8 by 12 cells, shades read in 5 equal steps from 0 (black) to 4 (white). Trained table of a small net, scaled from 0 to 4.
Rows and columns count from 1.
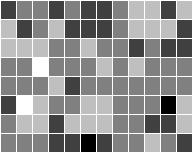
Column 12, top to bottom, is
3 1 1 2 2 3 3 1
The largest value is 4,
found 2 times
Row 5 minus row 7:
0 -1 -1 2 -2 -1 -1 0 0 1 1 -1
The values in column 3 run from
2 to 4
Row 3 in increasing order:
1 1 1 2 2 2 2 2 3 3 3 3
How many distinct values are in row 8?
4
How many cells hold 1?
22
